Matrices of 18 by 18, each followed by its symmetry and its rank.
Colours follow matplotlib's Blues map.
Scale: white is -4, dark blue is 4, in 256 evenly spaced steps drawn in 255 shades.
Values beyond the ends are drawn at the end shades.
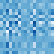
neither, rank two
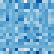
neither, rank three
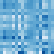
neither, rank two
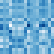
neither, rank two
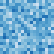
antisymmetric, full rank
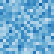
antisymmetric, full rank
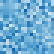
antisymmetric, full rank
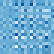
neither, rank two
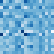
neither, rank three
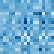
neither, rank three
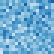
antisymmetric, full rank
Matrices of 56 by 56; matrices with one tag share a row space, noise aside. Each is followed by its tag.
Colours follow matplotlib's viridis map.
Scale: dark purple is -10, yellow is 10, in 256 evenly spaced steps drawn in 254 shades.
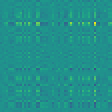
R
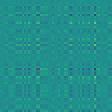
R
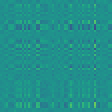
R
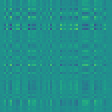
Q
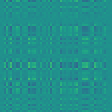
Q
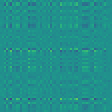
Q
